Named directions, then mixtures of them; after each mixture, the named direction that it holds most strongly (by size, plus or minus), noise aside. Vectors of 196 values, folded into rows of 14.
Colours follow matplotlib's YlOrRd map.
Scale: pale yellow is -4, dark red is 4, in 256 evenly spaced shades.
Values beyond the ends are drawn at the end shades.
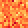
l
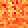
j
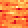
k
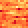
k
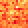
k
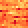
k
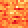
k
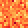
l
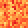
j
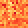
j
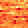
k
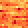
k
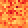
j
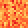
j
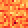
l
